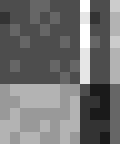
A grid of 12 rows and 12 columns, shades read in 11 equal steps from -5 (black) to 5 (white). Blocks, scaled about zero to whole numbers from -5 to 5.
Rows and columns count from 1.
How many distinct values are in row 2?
5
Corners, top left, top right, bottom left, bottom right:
-2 3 2 -1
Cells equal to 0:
0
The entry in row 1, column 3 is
-2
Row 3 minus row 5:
0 1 0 0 1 0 0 0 1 0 0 0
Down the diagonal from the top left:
-2 -2 -2 -2 -2 -1 -1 1 -3 -4 -3 -1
